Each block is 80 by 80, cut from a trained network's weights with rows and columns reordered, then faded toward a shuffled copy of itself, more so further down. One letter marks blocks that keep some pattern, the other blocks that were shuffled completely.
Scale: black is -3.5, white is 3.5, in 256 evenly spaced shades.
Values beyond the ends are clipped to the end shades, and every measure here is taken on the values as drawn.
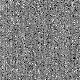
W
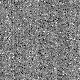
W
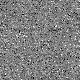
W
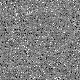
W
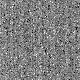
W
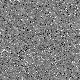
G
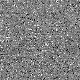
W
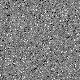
G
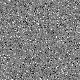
G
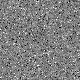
G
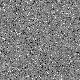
G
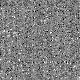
W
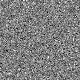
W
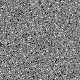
G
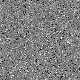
G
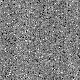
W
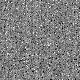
W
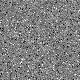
G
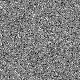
G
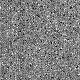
W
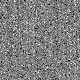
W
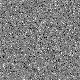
G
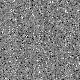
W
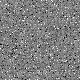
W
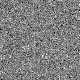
G
